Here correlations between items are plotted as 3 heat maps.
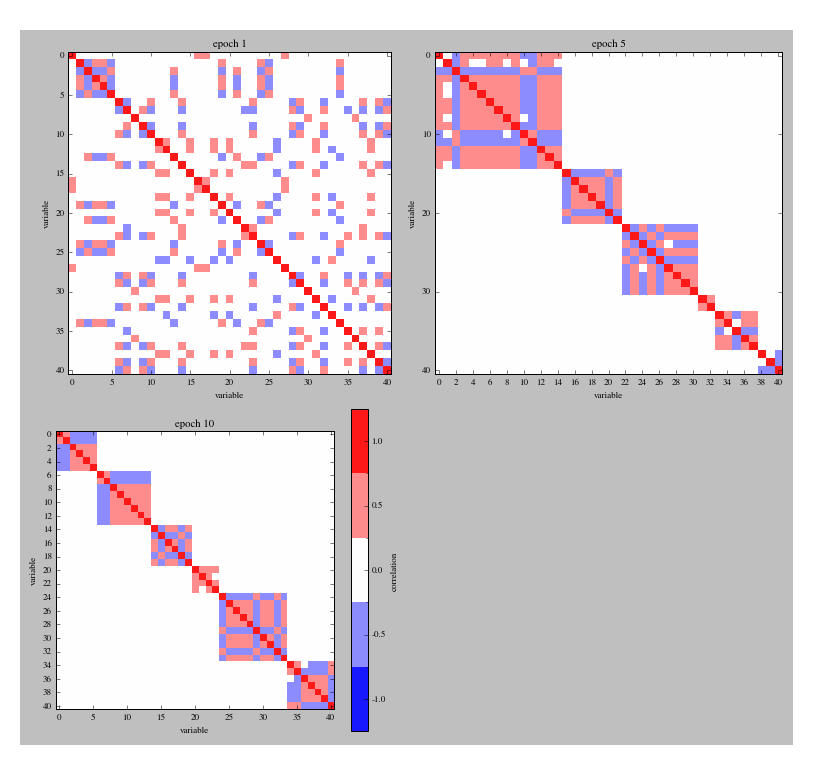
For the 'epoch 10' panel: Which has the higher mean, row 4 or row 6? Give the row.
4
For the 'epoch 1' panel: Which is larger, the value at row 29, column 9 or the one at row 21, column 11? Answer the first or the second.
the second
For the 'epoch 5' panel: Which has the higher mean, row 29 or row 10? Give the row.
29
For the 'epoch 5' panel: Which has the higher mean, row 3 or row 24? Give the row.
3
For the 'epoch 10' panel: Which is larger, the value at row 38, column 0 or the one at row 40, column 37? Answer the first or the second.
the first
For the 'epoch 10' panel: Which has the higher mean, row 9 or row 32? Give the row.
9
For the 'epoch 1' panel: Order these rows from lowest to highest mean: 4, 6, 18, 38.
4, 6, 18, 38
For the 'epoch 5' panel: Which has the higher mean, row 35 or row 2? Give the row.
35
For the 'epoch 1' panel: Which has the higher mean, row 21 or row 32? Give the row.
21
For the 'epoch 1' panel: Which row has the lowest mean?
26
